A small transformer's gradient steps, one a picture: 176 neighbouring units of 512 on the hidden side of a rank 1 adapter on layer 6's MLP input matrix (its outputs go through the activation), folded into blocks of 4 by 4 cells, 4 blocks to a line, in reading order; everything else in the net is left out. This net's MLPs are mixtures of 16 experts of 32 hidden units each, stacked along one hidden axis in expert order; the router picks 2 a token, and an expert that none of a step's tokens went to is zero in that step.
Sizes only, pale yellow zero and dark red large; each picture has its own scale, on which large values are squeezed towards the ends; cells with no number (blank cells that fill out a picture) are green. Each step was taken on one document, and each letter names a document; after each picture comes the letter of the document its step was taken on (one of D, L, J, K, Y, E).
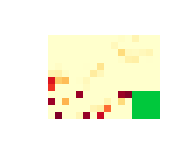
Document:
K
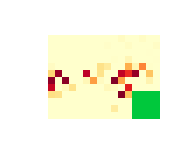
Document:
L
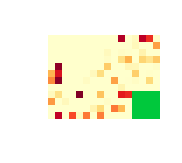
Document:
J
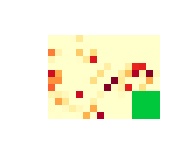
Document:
L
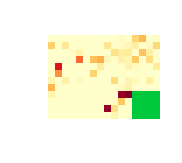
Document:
K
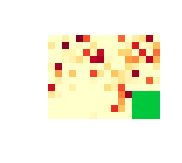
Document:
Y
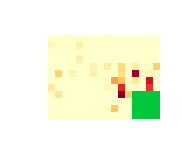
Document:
J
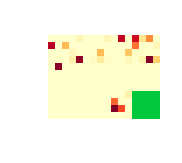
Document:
J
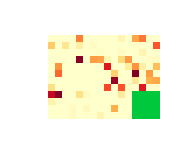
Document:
J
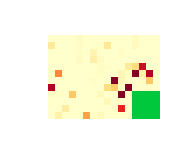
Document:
L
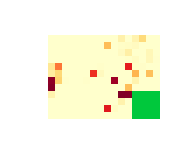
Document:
K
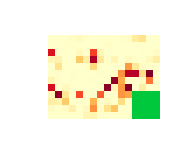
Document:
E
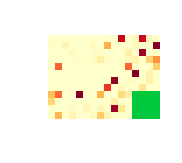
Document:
J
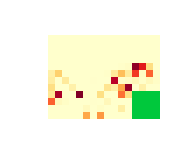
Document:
L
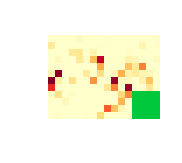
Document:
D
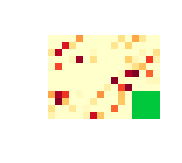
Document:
E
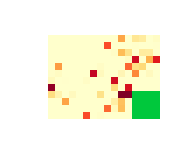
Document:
K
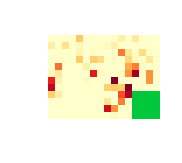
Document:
D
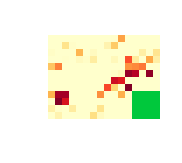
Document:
E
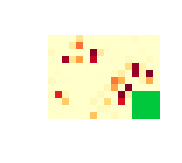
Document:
D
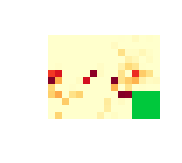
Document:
K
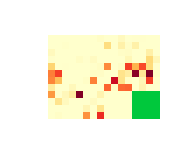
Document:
L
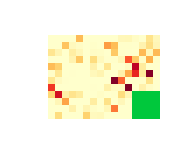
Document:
E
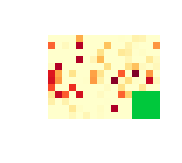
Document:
J
